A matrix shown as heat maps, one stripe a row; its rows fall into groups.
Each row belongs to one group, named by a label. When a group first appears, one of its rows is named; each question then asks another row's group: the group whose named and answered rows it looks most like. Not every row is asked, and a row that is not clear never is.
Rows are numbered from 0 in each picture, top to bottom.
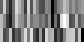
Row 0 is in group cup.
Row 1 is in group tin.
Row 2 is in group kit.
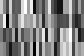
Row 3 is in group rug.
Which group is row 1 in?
kit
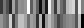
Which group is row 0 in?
cup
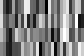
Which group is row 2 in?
tin
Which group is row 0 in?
tin
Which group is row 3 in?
rug
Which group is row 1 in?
tin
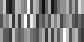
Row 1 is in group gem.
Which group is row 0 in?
cup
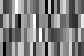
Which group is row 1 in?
gem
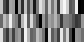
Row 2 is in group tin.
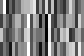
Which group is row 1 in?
cup
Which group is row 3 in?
cup
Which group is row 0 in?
kit
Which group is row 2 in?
tin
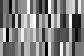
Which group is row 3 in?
tin
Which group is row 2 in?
kit
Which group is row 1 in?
gem
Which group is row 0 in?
cup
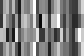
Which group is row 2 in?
rug
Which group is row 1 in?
gem
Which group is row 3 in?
gem
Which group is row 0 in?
gem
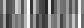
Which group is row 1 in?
cup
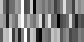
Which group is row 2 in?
gem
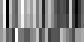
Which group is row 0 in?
kit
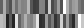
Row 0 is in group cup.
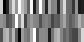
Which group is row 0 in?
tin
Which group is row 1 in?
rug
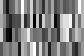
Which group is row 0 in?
rug
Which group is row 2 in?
tin
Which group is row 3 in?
gem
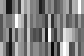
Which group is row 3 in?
tin
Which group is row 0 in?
rug
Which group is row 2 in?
cup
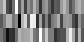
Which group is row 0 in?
rug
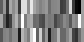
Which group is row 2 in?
gem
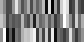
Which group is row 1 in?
rug
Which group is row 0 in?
tin
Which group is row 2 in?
kit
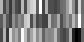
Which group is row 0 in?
kit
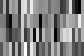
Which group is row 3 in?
gem
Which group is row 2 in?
rug
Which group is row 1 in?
rug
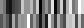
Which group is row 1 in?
cup
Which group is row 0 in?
rug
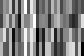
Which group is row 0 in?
gem
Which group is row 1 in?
gem
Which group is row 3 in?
kit
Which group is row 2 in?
kit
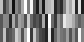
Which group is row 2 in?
cup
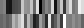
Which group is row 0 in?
rug
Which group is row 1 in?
cup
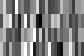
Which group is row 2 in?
kit
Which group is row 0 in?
rug
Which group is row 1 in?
gem
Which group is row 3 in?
kit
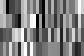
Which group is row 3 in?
gem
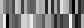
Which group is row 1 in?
kit
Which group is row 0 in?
tin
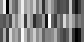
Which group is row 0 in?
kit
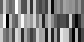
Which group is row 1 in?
kit
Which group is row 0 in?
cup
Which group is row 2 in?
tin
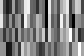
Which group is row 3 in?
rug
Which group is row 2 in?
tin
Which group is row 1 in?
tin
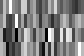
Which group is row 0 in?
gem
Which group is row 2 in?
tin
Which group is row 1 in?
rug
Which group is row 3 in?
rug
